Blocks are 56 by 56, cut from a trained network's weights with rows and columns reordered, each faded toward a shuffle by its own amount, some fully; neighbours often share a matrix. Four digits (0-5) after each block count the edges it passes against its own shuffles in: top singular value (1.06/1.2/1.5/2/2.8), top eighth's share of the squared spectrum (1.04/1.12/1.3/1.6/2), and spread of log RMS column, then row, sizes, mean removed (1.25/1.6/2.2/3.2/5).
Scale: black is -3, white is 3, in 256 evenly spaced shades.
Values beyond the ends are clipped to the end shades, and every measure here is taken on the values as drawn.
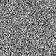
3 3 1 0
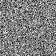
1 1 0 0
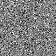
2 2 0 0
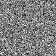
2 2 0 0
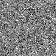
1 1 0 0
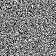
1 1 0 0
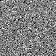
2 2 0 1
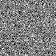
2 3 1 2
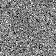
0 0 0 0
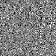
3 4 2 2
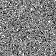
0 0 0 0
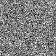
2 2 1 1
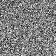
1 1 0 0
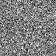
0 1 0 0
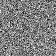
1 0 0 0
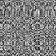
4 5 3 2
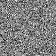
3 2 0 0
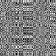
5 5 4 2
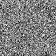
2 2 1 0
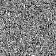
2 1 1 0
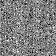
2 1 0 0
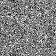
0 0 0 0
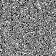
0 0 0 0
